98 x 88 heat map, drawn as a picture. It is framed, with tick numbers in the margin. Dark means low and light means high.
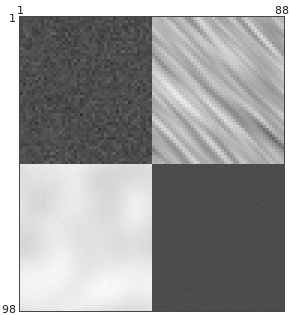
The table splits into 2 rows of 2 panels. Panel 1,1: low, fine-grained, faint in contrast. Panel 1,2: high, slanting down to the right. Panel 2,1: very high, smooth, faint in contrast. Panel 2,2: low, flat.
